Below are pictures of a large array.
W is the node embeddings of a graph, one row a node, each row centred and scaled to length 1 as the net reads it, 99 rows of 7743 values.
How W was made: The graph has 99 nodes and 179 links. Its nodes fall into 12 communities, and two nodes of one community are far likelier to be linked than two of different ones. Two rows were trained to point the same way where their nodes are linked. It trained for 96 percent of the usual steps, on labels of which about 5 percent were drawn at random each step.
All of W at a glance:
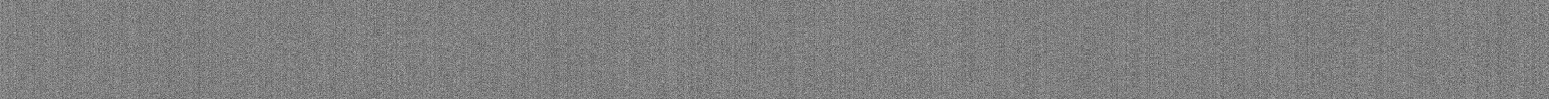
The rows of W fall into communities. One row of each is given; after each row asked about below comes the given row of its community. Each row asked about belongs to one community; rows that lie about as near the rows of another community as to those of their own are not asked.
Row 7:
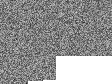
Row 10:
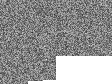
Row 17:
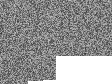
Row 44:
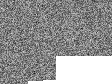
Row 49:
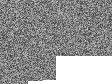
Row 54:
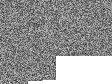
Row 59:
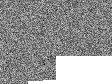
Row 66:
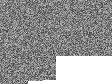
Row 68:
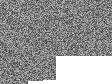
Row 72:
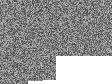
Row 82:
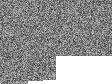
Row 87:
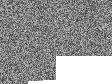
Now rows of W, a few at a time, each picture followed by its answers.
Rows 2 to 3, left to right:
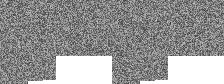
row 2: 7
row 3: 59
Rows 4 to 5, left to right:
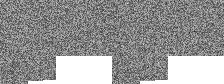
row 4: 68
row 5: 87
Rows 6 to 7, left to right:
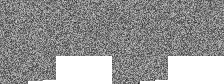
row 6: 54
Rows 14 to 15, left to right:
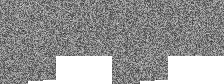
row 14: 68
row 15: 72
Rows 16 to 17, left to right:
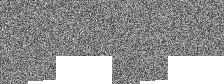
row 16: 87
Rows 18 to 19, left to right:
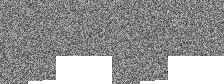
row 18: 66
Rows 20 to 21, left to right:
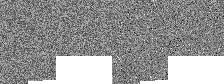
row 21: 68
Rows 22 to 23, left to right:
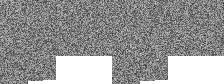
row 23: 10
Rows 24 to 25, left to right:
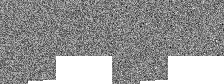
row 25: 66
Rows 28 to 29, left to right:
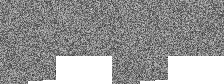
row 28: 49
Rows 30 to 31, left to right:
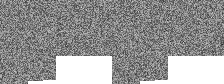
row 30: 10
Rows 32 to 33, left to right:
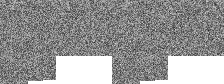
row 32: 66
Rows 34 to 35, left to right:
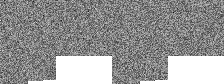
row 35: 66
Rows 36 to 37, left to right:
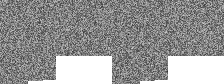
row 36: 87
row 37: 49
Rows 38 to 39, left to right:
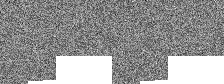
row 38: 68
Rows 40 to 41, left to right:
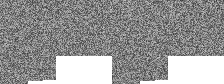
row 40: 17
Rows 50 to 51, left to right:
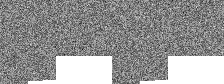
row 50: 49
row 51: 59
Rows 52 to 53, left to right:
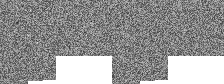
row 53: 66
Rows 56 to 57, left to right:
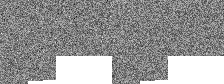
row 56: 17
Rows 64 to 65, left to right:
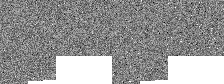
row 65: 10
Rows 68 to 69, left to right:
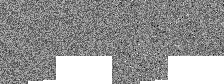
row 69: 7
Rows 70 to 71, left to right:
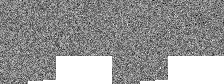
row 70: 7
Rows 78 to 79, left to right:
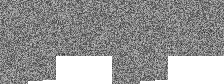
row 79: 87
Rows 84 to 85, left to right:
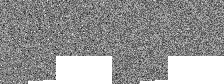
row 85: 17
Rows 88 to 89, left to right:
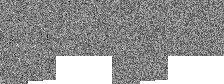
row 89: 87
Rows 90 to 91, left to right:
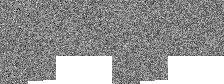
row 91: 49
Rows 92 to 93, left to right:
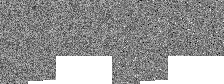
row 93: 10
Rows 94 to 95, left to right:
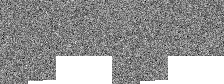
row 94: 72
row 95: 49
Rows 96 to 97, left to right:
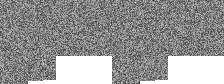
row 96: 10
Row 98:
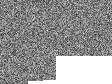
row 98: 72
